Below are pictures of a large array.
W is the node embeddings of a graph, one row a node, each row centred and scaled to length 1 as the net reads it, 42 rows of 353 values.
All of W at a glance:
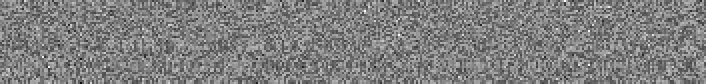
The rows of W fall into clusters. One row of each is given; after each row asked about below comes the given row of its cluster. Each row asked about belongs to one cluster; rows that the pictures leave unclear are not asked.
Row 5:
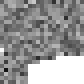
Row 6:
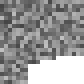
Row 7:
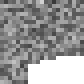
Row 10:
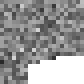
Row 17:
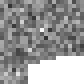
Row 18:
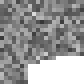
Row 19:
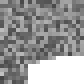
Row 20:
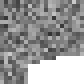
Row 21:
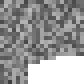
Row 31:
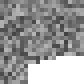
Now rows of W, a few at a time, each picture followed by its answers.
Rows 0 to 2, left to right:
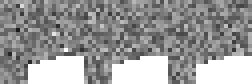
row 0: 10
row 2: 21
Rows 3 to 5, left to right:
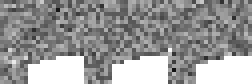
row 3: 7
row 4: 10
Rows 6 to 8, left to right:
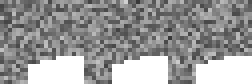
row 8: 18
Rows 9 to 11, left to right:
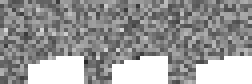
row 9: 19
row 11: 6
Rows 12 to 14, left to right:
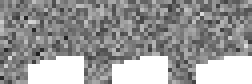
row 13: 17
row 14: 18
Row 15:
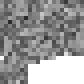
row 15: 31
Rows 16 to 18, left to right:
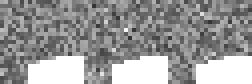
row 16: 19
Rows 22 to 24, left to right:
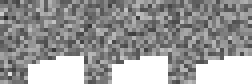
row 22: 20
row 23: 6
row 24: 6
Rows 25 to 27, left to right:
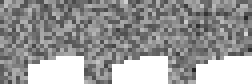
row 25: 21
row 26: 7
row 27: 10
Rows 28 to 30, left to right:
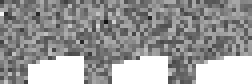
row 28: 20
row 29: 17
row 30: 19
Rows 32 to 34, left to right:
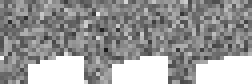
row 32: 31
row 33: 31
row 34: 19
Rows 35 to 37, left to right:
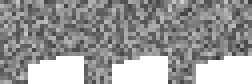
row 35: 7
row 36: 21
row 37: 5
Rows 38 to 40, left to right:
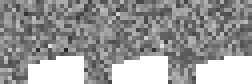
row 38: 10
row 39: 18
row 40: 17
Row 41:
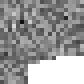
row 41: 17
